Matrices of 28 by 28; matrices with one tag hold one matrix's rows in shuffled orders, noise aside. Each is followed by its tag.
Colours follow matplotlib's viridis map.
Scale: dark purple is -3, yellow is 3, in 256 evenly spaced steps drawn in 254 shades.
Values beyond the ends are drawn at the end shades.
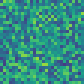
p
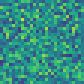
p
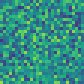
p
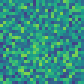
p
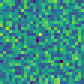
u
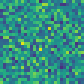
p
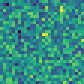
u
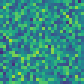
p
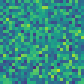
p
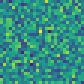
u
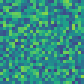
p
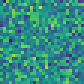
p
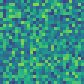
p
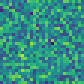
p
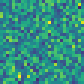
u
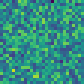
p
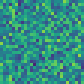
u
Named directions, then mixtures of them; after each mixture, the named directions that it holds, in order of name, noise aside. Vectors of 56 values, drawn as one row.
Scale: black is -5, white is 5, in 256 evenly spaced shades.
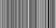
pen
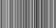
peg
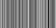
pen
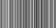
peg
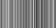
peg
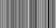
pen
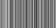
peg, pen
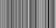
pen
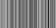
peg, pen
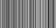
peg, pen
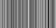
pen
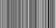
pen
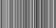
peg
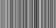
peg, pen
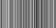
peg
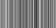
peg, pen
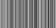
peg, pen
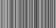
peg, pen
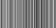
peg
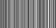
peg, pen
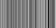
pen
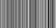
pen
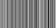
peg, pen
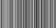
peg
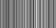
peg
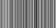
peg, pen
